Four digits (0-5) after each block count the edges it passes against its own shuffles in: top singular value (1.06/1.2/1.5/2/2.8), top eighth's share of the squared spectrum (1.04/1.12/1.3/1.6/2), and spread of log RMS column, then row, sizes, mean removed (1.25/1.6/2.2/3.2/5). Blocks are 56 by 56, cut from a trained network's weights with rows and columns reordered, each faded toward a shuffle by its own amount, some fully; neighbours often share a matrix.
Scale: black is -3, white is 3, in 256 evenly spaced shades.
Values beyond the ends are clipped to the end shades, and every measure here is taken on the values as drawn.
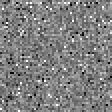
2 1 0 1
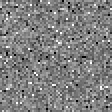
0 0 0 0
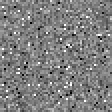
1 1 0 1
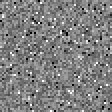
0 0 0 0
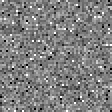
0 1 0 0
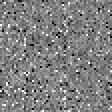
2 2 1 0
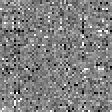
3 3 2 2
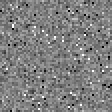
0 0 0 0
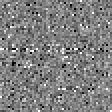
2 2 0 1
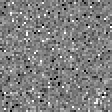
0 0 0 0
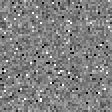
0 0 0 0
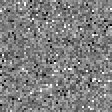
1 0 0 0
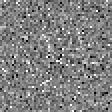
2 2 1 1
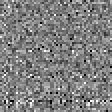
3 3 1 2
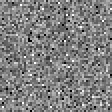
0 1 0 0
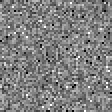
0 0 0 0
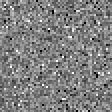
1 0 0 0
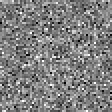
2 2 0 0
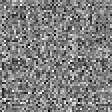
3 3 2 2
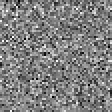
2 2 1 1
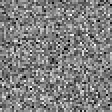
2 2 0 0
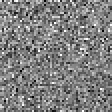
3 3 0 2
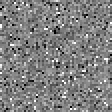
1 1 1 0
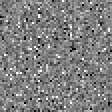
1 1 1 0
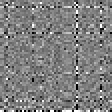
4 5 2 3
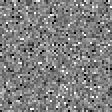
2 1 0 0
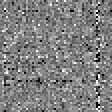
3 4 2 1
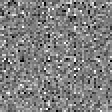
2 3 2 2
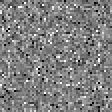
2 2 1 0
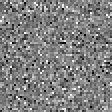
2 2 0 1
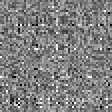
3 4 1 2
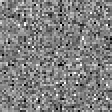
3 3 1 2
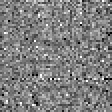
3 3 0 2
